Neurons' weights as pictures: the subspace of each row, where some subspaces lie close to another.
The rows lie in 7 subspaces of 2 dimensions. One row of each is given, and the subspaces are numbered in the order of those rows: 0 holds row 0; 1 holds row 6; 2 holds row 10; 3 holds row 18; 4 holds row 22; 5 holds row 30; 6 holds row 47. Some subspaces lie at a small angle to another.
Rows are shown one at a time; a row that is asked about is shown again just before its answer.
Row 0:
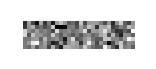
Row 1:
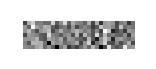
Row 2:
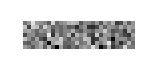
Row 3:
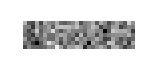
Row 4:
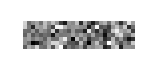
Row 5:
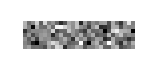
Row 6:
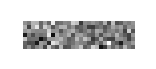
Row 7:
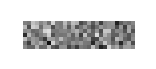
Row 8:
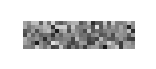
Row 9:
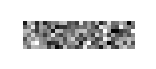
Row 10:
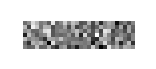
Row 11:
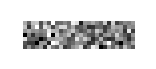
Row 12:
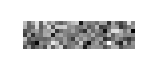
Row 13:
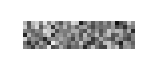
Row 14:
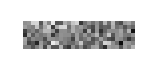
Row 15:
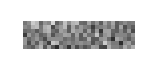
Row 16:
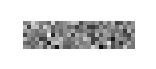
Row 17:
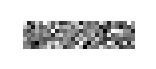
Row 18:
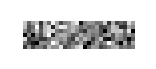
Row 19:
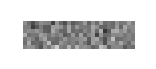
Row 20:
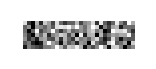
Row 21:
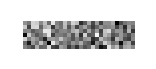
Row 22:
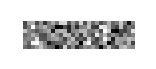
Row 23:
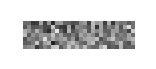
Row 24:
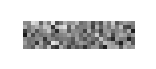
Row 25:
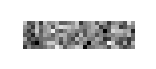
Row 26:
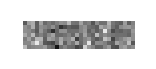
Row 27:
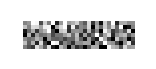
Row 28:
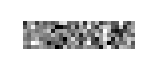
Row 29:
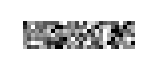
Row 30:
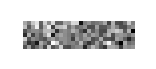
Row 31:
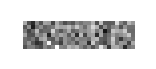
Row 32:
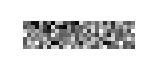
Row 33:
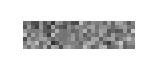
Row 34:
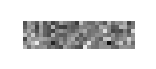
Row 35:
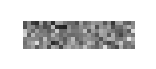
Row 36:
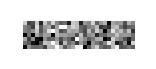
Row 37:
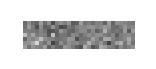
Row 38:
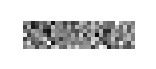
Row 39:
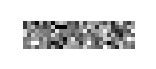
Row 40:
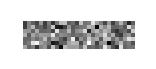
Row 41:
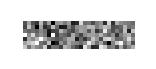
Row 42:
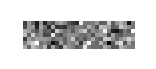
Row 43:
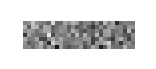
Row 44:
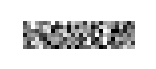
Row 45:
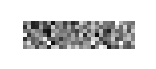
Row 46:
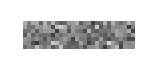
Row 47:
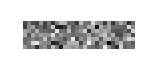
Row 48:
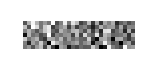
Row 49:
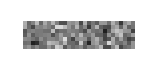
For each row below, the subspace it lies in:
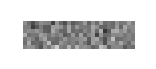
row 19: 4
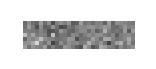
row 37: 1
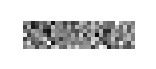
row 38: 2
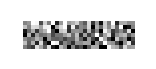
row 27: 0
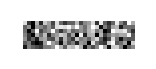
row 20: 3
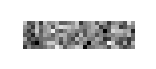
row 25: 3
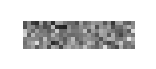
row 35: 0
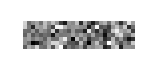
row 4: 6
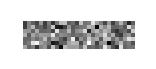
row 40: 6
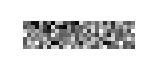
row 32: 4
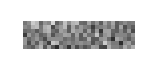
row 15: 4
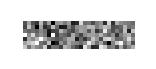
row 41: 1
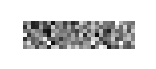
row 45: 2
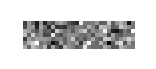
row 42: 5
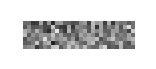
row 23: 6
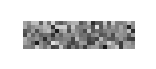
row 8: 6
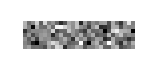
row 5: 4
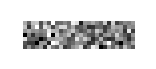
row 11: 1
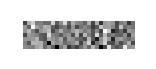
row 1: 5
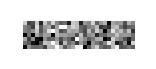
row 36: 1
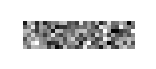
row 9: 5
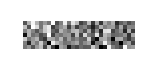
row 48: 5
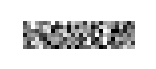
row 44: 4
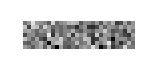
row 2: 1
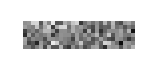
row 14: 4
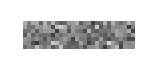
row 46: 6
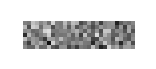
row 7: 2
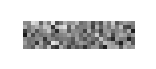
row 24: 0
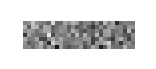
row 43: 3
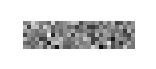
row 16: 1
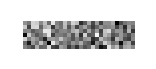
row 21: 2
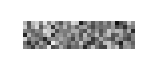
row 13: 2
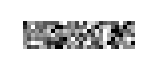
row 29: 6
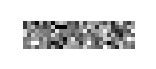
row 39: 0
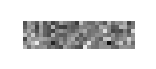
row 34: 3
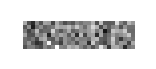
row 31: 3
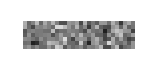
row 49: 0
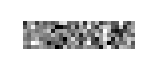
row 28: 0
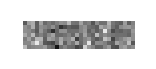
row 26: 1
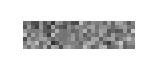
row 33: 5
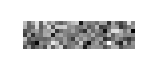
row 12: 5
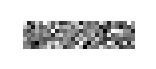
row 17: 2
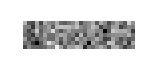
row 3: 3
